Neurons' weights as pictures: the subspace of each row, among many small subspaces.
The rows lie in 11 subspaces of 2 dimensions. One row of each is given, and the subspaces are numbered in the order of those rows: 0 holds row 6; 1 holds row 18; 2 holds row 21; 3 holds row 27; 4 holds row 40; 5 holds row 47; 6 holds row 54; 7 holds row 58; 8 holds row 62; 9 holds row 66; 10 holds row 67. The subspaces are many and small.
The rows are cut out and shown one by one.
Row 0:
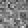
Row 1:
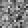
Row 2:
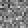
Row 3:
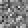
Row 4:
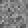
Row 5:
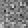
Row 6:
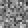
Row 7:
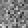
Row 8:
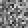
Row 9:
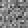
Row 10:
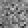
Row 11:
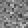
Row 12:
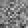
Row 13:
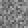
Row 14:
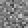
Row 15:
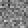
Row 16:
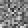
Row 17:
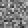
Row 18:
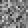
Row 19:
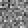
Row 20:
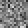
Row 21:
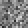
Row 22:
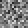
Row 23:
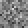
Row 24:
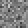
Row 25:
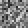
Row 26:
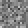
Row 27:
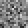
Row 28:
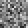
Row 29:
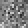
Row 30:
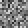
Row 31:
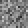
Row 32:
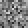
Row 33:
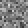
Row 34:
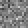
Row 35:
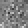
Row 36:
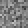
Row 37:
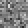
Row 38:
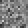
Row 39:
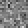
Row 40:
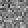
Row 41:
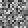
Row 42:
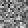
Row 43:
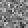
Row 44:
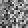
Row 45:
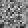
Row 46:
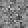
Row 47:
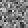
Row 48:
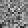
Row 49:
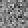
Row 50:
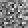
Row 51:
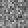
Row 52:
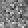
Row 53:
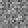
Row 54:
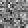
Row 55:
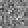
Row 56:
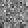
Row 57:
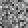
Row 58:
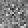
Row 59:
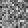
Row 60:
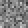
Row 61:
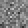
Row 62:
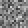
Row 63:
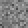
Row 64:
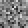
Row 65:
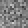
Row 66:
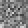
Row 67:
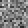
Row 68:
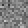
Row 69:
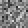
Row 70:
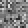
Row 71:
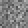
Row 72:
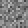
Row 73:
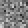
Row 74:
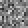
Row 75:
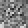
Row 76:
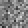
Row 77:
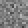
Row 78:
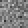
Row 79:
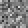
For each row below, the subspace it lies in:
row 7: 2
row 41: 3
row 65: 0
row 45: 9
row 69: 1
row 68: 10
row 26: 9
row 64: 3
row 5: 0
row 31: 1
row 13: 8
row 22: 6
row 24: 8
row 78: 10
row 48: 7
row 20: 3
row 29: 9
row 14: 5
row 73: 0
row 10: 7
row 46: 2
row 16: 7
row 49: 4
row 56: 0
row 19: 10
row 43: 5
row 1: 2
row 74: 5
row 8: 4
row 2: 4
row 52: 8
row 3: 1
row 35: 9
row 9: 4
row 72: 8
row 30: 3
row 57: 7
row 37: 6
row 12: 2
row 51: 8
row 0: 6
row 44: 2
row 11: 5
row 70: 6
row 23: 6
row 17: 10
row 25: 1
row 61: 2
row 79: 1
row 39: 6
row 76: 2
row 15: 10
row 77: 4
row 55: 5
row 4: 1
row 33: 5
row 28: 3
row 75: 9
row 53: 6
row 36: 0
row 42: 8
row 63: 7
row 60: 0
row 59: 7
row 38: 1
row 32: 3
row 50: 10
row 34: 4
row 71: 9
